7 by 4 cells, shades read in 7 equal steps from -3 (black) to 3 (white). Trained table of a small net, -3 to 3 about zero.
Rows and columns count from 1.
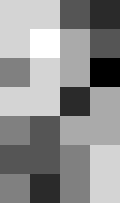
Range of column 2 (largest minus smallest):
5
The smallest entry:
-3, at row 3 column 4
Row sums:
1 5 0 3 1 0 0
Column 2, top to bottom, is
2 3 2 2 -1 -1 -2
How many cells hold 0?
5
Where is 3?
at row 2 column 2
